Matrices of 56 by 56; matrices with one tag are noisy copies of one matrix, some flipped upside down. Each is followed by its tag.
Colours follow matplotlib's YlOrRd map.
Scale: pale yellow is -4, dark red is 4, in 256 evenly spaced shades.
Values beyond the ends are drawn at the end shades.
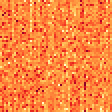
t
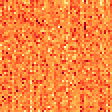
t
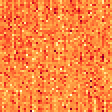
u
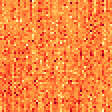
u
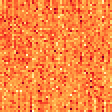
u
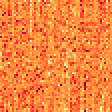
t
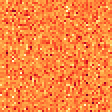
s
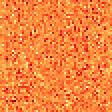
s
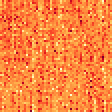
u
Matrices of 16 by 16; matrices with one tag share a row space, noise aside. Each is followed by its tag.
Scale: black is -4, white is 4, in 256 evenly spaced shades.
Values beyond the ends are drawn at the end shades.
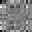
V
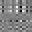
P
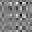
P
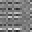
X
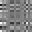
V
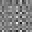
P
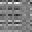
X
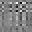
P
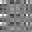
V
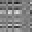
X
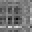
X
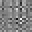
P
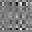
P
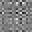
P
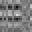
X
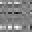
X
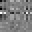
V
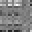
X
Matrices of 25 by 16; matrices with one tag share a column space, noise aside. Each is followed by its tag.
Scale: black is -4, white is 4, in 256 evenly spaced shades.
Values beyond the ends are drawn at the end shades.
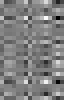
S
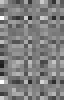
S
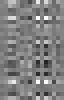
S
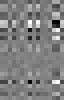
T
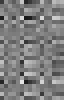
S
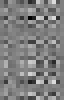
S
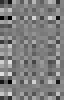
S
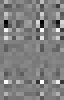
T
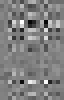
T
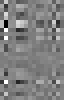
T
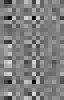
S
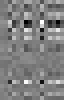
T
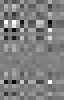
T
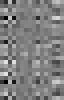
S
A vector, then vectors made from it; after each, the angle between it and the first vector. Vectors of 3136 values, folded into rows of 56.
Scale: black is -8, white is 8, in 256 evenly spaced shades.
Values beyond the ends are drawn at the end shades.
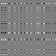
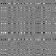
nearly opposite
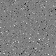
orthogonal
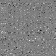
partly opposed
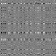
nearly parallel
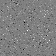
orthogonal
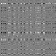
nearly parallel
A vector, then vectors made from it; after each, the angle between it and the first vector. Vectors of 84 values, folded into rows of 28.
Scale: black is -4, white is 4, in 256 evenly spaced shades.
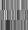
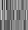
partly aligned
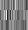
partly aligned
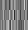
partly opposed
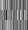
partly opposed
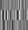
orthogonal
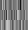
nearly opposite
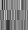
nearly parallel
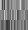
nearly parallel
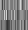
nearly parallel
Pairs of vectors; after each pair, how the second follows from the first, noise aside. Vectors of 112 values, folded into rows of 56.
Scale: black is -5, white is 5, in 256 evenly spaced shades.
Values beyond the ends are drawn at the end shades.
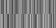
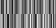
scaled up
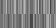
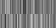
reversed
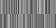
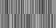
shuffled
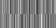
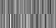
shuffled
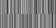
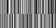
scaled up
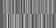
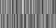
shuffled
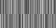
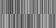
shuffled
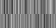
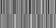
shuffled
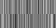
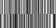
scaled up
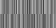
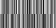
scaled up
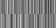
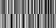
scaled up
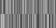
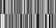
scaled up
